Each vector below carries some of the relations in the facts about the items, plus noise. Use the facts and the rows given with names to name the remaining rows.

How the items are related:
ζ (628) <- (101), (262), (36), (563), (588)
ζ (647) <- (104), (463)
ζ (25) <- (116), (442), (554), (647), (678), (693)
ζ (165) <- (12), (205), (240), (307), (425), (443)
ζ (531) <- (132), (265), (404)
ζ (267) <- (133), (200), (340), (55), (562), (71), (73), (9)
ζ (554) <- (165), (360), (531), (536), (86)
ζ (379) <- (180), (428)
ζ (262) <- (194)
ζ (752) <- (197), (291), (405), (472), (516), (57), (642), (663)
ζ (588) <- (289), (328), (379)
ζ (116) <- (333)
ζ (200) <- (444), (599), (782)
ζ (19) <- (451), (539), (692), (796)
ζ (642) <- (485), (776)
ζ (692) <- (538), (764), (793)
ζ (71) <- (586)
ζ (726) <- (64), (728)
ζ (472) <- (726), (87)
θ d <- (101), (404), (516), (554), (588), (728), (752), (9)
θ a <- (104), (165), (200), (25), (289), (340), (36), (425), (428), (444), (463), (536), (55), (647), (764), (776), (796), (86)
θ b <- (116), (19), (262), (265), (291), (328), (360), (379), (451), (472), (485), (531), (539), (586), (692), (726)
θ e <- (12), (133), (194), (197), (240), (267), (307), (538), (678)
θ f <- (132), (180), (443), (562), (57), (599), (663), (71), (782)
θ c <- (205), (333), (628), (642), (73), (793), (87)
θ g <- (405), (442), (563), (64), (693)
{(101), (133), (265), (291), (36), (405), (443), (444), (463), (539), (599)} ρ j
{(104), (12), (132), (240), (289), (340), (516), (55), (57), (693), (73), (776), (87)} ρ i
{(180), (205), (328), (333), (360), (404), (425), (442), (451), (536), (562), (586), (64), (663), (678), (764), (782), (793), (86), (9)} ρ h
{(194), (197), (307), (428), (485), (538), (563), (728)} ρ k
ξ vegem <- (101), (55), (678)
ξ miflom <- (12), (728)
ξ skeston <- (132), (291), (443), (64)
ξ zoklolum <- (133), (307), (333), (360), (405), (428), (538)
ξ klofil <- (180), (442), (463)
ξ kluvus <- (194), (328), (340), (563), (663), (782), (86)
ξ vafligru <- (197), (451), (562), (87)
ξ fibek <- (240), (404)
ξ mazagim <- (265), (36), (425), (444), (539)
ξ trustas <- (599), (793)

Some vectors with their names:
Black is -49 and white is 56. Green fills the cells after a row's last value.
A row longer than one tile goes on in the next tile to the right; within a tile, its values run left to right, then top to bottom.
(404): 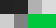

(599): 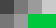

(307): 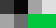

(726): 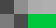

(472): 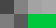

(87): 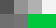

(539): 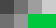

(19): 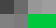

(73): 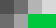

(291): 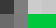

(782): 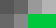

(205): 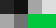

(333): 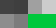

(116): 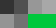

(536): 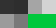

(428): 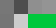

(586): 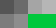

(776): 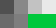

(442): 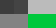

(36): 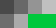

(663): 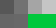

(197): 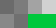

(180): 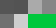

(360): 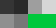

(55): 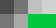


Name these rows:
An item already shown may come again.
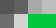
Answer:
(289)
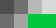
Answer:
(73)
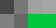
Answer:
(752)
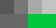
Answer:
(663)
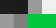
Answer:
(265)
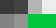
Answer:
(104)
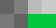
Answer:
(485)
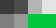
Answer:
(693)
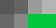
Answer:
(782)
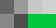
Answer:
(728)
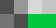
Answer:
(64)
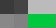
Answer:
(442)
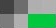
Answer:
(101)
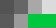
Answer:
(340)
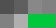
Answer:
(379)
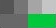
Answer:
(663)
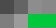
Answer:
(588)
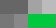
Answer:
(538)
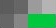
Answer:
(782)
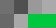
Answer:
(194)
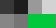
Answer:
(86)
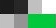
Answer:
(240)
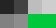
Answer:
(463)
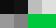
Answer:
(443)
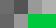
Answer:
(563)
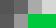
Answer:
(340)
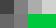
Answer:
(405)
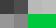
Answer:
(678)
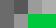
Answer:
(563)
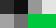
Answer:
(425)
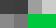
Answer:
(333)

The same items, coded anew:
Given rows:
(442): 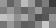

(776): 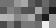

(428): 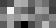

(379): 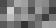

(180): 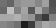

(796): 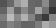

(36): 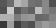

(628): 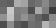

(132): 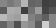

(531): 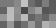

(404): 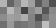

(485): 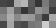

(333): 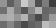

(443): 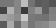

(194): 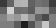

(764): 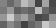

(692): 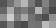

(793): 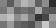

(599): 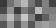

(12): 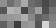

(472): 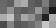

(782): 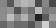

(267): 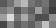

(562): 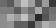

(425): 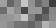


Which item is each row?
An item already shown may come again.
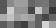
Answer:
(289)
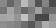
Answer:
(678)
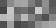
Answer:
(101)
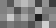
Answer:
(782)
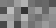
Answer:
(265)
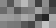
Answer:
(663)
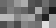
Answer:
(776)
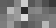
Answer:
(307)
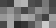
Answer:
(197)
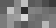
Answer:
(307)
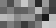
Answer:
(64)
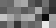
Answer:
(87)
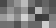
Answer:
(55)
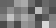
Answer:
(73)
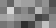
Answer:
(328)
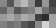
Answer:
(663)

